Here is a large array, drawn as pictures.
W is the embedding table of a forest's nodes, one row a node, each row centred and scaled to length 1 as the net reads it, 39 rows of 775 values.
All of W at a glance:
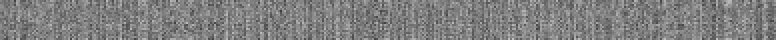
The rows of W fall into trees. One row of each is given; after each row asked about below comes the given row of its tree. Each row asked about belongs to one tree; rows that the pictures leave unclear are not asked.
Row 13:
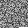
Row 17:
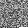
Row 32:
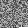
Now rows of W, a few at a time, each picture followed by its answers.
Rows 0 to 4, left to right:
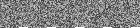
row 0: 32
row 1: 32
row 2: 32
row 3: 13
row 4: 32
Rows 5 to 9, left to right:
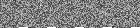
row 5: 32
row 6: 13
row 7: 32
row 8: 32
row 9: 17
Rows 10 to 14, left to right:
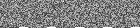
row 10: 17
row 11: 13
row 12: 17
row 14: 13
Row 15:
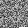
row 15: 17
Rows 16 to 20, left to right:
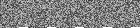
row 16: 32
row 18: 13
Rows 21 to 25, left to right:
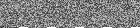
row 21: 17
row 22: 13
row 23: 13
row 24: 32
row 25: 32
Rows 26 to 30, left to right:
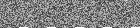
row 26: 32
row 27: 13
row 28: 32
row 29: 32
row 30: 13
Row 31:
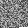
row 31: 17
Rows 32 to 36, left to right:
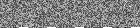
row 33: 13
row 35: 17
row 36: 13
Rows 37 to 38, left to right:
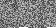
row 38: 32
